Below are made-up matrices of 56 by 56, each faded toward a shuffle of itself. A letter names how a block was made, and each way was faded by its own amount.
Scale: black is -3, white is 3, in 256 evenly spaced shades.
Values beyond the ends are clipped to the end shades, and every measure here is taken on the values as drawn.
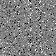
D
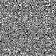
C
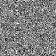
C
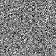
C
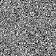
C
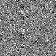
C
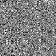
C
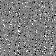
D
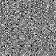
C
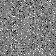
D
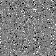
D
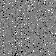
D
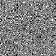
C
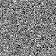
C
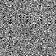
C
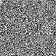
C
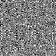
C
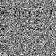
C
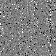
D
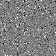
D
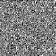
C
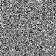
C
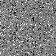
D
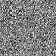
C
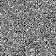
C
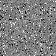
D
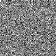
C
